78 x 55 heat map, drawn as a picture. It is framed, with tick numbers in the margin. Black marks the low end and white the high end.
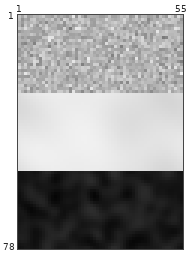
It is made of 3 by 1 panels. Panel 1,1: high, fine-grained. Panel 2,1: very high, smooth, faint in contrast. Panel 3,1: very low, blotchy, faint in contrast.
